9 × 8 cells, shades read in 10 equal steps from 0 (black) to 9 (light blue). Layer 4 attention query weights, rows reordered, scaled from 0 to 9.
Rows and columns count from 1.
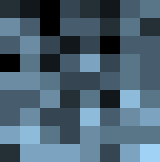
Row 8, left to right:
7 8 5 3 6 5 5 5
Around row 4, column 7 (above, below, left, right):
4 5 3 4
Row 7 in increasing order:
3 3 4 4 6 6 7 8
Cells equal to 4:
15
